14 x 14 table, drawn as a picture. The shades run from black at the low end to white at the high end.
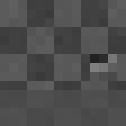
In the middle right lies a patch that is rougher than the rest. On average the colour sits 30% of the way up the scale. There is no overall slope. The field is checkered. A horizontal seam about 70% of the way down splits the table, and the bottom part is calmer. Values change most from cell to cell in the middle right.
